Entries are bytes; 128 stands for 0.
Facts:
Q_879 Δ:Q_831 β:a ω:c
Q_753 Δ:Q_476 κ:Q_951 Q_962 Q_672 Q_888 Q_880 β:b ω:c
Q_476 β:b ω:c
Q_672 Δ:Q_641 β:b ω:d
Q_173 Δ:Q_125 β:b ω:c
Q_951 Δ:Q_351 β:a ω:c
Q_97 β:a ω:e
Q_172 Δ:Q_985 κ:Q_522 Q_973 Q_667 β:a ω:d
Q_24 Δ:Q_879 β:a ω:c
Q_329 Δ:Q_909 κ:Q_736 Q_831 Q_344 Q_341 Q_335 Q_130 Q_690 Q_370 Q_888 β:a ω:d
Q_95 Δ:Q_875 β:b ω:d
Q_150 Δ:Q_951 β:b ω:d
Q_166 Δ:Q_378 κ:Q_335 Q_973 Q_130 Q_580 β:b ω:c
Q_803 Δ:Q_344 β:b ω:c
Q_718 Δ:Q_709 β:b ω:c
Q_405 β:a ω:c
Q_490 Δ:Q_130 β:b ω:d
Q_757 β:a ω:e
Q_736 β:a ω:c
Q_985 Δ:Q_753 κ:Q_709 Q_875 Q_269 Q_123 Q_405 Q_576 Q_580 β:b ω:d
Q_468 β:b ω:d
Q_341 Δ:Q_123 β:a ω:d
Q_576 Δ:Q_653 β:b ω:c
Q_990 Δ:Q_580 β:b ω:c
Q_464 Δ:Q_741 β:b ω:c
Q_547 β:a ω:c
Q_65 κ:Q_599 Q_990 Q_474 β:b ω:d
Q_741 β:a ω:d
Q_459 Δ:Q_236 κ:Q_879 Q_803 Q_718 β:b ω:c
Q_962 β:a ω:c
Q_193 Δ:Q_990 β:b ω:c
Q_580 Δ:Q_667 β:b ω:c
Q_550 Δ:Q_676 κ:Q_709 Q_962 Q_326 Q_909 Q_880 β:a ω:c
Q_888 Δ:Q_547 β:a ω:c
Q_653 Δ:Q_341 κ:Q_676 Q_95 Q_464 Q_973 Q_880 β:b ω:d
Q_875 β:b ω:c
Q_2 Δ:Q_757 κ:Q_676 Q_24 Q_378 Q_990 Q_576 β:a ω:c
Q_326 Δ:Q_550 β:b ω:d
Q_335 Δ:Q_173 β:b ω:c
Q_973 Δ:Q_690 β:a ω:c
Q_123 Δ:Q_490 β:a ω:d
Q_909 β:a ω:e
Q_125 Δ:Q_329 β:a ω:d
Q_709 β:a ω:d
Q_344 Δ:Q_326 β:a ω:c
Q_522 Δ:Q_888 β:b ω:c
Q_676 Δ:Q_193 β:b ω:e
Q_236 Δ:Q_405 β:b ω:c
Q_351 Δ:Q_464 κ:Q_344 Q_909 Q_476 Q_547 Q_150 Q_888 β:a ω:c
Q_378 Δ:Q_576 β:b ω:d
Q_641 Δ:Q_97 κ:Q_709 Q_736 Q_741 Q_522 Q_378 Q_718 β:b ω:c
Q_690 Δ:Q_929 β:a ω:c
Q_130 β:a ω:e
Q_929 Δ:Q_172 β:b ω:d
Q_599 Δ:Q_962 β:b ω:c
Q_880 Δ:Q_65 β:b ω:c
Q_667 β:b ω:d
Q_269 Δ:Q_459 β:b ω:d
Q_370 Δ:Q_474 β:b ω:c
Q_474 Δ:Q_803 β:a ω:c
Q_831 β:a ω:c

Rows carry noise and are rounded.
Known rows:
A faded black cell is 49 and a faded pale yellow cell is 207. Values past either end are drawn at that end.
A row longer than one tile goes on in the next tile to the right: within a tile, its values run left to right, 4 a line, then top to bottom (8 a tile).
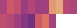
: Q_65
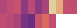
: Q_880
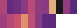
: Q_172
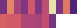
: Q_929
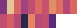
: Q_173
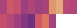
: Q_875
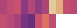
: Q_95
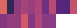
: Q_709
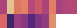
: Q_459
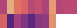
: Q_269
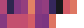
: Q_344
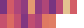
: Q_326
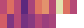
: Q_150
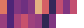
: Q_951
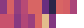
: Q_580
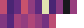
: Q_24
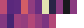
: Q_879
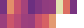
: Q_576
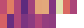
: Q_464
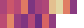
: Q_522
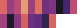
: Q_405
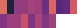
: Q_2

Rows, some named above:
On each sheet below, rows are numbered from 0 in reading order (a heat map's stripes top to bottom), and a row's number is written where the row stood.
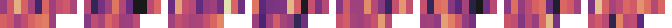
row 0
Q_641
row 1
Q_550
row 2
Q_490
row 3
Q_741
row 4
Q_676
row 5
Q_97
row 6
Q_667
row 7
Q_173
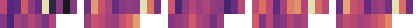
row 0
Q_879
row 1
Q_653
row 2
Q_736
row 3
Q_150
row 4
Q_490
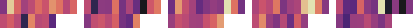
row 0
Q_173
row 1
Q_474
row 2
Q_653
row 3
Q_522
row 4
Q_831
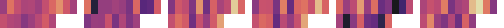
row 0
Q_468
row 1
Q_2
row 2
Q_803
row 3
Q_370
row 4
Q_405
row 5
Q_522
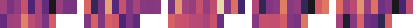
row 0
Q_130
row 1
Q_547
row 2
Q_476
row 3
Q_344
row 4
Q_405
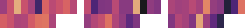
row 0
Q_672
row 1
Q_973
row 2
Q_909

